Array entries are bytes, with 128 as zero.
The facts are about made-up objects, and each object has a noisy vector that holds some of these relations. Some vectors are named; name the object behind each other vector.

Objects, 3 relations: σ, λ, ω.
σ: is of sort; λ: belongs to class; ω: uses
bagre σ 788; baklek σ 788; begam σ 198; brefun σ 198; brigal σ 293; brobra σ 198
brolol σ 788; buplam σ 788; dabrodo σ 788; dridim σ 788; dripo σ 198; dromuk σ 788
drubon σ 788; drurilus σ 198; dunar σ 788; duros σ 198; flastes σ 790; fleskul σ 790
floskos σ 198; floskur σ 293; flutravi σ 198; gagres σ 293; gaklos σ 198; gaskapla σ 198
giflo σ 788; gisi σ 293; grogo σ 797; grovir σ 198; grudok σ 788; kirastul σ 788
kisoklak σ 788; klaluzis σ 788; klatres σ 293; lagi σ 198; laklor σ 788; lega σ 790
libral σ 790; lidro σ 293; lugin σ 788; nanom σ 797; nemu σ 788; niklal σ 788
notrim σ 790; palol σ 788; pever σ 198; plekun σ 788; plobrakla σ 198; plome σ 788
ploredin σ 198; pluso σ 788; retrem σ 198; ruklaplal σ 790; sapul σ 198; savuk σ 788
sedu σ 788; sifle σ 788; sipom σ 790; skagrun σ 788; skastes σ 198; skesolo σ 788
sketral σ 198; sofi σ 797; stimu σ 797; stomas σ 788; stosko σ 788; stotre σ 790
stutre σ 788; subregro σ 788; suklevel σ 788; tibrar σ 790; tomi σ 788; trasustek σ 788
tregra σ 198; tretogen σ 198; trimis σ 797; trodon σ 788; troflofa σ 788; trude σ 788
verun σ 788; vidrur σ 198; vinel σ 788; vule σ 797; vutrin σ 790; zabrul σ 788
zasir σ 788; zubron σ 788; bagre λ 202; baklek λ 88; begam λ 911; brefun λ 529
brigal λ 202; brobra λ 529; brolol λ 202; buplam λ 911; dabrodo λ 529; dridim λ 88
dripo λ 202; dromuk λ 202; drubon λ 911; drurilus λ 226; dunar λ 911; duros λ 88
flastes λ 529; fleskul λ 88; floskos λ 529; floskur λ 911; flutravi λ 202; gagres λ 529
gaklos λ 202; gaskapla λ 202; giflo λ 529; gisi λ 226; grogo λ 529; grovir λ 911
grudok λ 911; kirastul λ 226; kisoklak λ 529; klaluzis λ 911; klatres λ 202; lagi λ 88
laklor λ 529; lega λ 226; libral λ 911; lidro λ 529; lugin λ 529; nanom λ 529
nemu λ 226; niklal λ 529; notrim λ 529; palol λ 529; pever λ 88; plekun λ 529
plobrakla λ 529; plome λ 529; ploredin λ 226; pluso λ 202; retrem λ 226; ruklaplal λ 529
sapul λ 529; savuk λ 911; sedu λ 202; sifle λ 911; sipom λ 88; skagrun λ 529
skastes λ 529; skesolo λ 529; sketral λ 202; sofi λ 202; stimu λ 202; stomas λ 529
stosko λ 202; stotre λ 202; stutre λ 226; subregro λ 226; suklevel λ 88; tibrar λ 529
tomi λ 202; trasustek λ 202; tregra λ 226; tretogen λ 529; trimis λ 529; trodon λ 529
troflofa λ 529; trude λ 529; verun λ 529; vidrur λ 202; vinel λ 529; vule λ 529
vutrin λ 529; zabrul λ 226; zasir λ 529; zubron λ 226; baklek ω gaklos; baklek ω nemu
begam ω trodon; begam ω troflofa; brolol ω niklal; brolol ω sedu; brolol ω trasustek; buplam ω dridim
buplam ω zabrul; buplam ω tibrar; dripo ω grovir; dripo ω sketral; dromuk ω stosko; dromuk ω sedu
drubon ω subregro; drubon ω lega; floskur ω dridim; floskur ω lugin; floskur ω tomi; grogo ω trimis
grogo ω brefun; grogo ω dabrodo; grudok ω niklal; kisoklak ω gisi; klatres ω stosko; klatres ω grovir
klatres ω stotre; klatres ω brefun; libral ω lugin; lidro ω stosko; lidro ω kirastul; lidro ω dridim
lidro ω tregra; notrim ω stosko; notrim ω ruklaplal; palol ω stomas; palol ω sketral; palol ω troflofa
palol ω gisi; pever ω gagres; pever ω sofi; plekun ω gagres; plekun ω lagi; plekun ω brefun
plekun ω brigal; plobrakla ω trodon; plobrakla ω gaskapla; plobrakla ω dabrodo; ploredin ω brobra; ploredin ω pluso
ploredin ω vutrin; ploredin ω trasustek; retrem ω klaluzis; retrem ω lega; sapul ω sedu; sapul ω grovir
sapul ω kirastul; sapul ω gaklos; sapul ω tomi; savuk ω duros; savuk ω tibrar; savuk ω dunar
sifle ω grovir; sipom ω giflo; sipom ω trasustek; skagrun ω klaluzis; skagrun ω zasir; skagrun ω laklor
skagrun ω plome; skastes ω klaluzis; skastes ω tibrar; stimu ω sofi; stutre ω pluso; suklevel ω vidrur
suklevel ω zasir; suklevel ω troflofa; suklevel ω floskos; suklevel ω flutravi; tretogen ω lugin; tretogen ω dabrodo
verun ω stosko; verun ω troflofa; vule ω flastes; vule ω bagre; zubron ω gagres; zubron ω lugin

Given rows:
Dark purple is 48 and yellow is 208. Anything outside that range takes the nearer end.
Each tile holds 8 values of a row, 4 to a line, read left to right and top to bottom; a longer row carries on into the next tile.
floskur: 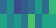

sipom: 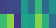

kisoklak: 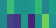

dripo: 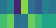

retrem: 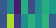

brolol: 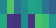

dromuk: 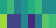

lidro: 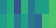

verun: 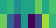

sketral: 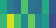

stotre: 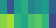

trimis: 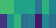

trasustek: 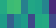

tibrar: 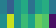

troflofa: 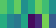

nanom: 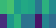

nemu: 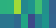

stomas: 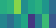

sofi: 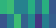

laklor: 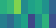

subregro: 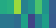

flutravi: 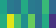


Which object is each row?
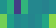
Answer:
klatres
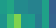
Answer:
brigal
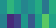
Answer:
plekun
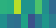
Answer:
kirastul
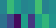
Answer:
stutre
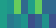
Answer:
dridim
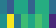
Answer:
lega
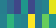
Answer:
tretogen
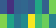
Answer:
libral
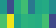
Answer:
ruklaplal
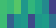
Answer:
sedu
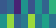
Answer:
pever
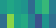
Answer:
gisi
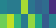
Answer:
grovir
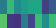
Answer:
sifle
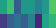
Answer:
grogo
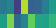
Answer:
sapul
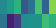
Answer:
zubron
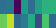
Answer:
begam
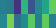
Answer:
plobrakla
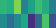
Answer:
trodon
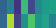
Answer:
ploredin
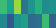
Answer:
dabrodo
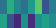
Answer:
baklek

